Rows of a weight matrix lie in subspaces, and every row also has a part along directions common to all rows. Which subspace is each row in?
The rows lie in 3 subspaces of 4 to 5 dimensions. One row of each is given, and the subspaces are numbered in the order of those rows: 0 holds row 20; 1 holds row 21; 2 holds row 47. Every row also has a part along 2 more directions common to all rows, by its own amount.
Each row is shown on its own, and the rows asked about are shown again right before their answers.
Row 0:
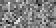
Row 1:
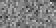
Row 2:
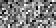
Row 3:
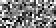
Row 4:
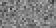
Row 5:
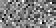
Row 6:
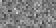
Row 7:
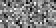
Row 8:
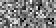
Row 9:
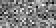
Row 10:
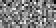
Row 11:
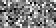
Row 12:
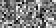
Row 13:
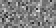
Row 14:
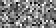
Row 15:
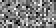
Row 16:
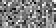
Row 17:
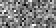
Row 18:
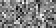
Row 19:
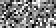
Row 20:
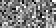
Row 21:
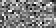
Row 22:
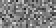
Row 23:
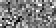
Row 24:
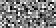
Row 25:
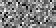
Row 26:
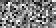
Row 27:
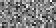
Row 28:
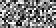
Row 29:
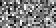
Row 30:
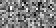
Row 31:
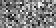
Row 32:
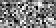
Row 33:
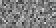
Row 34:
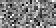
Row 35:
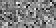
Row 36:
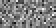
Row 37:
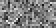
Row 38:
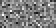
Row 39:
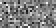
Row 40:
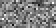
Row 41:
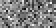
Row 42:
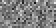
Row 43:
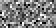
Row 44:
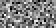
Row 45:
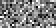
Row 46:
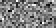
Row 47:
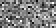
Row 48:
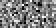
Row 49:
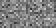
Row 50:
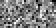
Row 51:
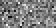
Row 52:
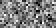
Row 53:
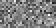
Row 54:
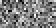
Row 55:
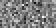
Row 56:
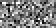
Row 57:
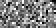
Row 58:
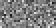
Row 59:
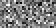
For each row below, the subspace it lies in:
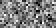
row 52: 1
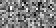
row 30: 2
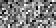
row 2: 0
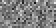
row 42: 0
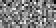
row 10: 0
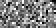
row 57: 0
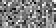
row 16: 0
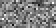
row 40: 2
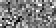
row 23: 0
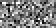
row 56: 2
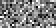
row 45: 2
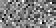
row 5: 1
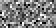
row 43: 0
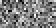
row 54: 1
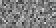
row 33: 1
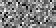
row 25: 2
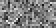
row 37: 0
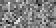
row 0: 0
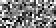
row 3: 0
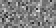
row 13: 2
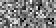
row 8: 1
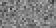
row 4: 2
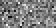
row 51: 2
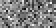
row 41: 1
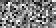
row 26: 0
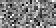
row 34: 2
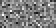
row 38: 1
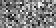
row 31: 1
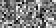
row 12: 0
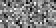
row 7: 0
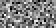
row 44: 2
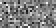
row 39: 2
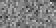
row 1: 0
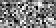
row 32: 2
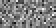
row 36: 1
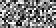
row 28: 1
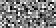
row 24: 2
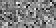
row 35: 0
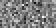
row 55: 0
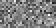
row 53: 1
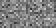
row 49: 1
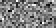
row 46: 1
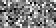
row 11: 0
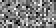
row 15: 1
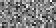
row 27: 0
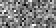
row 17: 2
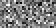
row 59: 1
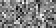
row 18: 0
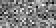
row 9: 2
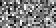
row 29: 2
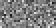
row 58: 1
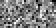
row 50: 0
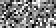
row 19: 2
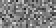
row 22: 1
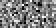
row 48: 0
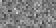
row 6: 1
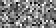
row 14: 0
